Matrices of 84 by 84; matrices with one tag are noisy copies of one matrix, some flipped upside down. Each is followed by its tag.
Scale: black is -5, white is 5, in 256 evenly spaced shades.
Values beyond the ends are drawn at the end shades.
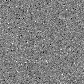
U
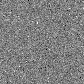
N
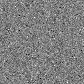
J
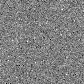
U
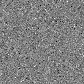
J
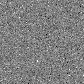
N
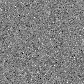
J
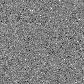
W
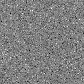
W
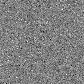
U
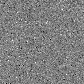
U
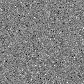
J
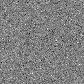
W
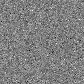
W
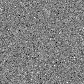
J
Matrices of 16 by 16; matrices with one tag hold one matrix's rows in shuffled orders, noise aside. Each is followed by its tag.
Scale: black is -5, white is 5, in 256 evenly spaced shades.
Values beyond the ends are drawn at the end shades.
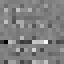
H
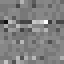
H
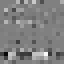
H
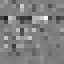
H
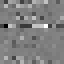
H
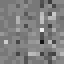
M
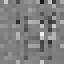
M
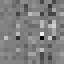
M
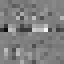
H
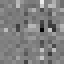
M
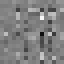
M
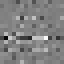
H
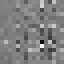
M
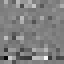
H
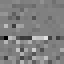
H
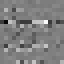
H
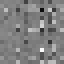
M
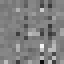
M
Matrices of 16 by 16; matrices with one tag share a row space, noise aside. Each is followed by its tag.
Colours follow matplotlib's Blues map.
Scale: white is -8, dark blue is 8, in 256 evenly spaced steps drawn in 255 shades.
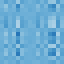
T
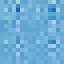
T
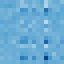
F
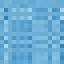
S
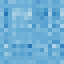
S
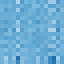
T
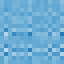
S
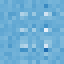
F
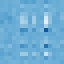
F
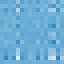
T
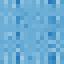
T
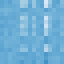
F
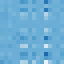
F
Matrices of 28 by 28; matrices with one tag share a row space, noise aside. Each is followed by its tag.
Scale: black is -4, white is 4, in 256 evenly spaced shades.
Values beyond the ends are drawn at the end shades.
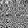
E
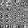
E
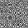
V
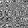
E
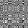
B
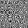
V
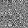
V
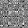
B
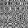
V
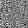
E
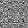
B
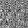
E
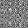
V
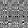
B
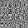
V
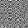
V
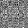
B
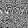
E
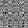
B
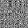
V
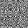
V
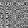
E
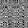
B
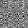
B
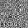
V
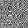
V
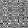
B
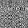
V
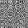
V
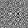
V
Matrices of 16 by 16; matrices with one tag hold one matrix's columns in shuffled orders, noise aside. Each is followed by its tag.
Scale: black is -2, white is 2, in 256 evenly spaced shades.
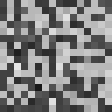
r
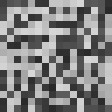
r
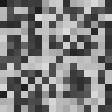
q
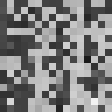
q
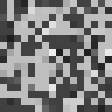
r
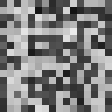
q
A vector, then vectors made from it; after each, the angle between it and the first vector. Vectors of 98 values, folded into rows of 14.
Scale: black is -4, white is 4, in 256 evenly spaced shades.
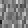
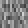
partly aligned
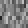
partly aligned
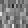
partly aligned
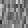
nearly parallel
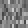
partly aligned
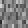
nearly parallel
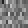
orthogonal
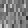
partly opposed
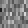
orthogonal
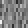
nearly opposite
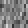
partly opposed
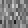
orthogonal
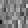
partly aligned
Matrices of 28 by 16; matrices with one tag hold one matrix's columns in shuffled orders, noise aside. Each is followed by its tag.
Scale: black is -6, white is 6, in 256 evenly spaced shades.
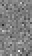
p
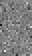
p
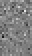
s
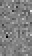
s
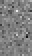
s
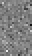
p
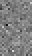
p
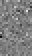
s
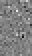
s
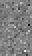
p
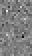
s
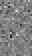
s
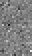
p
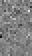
s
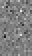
s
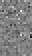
s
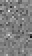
s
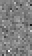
p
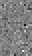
p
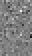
s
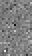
p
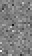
p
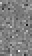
p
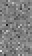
p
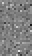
p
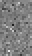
p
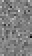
s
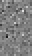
s
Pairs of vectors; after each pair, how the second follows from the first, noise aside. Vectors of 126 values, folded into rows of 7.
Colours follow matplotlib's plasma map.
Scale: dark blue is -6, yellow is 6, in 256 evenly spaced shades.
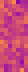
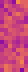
negated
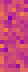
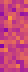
negated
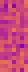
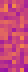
negated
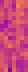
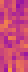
negated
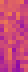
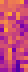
scaled up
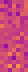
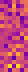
scaled up
